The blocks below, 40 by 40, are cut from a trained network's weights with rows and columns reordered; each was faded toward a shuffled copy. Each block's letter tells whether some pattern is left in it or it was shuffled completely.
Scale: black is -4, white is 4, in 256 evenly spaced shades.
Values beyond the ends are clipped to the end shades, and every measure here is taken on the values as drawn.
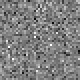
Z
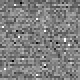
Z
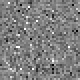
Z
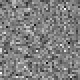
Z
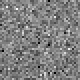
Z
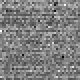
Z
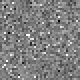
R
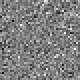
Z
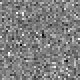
R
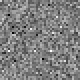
R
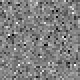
R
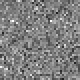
R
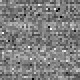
Z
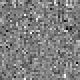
Z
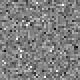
Z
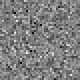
Z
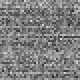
Z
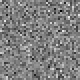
Z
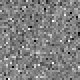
R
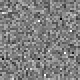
R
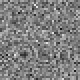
Z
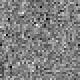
R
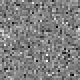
R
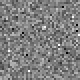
R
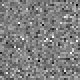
Z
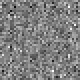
Z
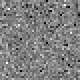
R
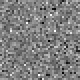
R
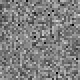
Z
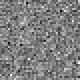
Z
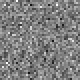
Z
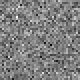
Z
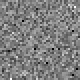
R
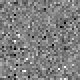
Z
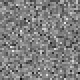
R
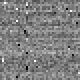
Z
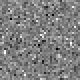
R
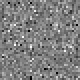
Z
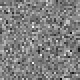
Z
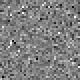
R
